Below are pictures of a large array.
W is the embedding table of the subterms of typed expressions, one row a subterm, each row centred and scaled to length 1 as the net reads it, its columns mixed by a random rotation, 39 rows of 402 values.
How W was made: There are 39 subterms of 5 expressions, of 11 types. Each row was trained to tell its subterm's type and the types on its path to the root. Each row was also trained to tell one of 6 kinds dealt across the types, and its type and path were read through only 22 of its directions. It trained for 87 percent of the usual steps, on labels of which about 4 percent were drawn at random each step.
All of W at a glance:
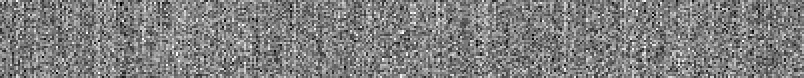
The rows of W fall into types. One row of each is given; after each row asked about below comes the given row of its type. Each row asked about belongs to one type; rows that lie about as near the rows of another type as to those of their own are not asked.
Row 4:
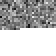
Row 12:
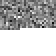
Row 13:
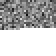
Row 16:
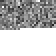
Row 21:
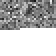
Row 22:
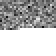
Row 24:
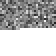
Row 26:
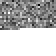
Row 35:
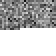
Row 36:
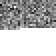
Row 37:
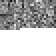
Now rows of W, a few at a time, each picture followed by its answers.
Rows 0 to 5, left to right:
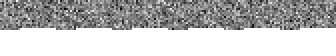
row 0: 22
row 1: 12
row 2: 16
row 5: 35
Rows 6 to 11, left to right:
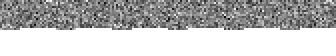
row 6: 16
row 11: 16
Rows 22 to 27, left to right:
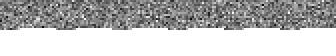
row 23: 22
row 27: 26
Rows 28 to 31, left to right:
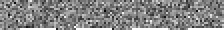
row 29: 36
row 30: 36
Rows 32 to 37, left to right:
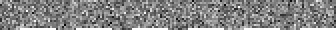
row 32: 36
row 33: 24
